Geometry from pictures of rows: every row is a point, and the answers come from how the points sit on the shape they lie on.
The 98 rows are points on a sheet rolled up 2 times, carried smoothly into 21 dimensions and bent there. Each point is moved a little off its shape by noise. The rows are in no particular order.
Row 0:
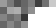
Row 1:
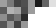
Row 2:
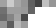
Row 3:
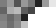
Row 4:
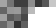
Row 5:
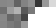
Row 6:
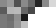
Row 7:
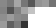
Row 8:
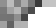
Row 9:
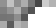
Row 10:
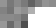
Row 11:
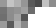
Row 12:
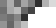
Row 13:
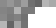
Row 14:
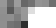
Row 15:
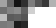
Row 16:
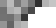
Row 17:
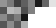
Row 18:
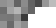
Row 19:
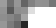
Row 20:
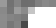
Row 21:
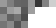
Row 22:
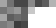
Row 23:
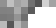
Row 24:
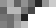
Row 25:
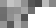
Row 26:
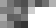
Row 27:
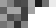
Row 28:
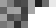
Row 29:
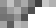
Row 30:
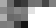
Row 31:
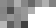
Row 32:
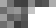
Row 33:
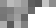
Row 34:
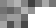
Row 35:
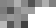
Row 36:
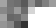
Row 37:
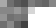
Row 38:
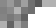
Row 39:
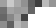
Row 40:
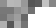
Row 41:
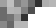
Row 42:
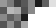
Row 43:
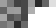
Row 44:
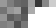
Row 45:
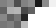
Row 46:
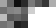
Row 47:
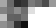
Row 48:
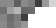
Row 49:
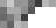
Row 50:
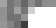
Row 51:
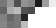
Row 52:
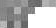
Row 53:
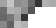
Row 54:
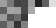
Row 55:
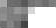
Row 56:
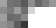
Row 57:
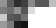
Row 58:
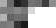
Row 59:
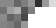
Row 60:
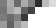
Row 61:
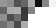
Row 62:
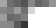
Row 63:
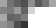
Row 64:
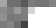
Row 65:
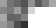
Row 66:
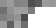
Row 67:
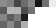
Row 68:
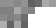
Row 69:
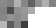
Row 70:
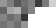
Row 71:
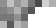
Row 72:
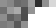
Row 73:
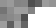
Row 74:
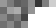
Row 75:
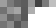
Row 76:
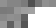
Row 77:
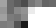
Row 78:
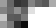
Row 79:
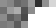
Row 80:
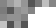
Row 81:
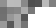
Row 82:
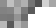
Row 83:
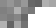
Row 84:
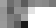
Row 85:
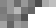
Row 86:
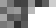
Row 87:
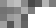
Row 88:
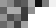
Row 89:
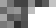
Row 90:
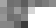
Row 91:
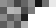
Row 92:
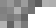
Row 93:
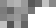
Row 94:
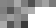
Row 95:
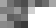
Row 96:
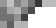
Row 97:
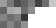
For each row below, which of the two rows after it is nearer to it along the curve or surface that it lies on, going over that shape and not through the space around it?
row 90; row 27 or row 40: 27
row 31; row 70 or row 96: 96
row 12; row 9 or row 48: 9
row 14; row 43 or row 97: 43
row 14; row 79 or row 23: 23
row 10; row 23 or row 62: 62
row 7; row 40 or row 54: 40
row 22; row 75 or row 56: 56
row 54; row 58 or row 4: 4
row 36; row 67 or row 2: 67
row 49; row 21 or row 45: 45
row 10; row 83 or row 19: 83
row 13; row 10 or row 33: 10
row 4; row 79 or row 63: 63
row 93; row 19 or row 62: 19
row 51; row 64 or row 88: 88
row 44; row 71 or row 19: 71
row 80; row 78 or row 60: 60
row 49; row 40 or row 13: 40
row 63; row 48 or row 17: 17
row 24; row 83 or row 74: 83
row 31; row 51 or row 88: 51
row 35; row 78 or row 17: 78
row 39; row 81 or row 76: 81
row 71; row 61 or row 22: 61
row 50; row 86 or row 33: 86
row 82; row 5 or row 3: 3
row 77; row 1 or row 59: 1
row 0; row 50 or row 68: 68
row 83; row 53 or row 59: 59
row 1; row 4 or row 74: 4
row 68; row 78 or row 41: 41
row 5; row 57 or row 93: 93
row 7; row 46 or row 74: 46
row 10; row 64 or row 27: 64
